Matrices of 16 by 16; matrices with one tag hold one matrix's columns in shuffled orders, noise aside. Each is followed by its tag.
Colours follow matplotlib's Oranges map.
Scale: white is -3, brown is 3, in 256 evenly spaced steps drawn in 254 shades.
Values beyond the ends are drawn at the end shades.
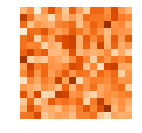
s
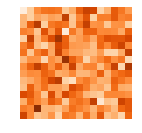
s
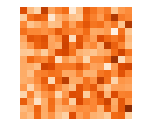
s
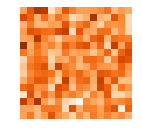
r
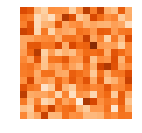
r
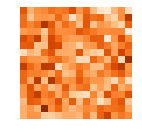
s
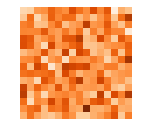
s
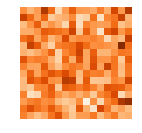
r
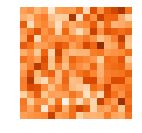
r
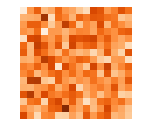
s
